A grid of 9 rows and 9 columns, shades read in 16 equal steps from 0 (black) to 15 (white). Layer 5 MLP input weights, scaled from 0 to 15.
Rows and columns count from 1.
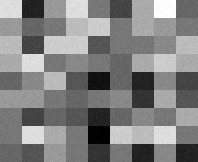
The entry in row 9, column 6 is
7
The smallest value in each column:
6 2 6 5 0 4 2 7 2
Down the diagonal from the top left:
13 6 12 8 1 8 8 13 2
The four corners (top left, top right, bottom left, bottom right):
13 6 6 2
